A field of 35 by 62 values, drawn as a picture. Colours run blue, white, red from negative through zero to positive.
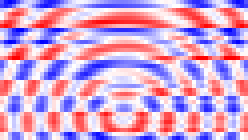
Stripes running across repeat 4 times from top to bottom. There is no overall slope. Overall the values sit about 50% of the way up the scale. Concentric rings centre on the bottom middle.
